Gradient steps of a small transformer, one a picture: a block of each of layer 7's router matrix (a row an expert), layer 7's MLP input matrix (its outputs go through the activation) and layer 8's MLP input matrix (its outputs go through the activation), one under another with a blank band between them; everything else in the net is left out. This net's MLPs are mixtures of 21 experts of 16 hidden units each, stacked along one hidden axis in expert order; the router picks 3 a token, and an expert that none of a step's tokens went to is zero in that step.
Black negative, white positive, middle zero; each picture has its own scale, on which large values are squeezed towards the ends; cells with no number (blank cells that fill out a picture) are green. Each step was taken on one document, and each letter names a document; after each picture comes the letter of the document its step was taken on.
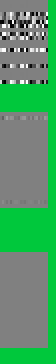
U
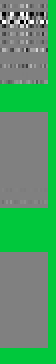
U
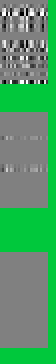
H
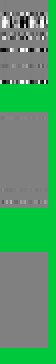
U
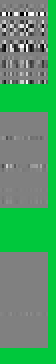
H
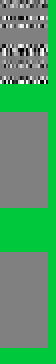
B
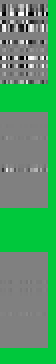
H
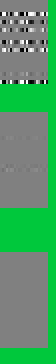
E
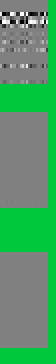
U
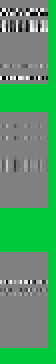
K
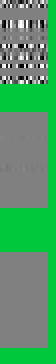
B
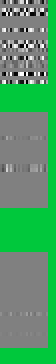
H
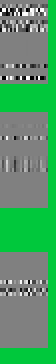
K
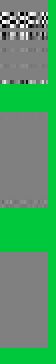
U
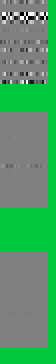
E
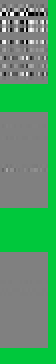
H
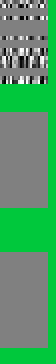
B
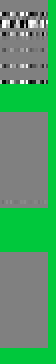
U
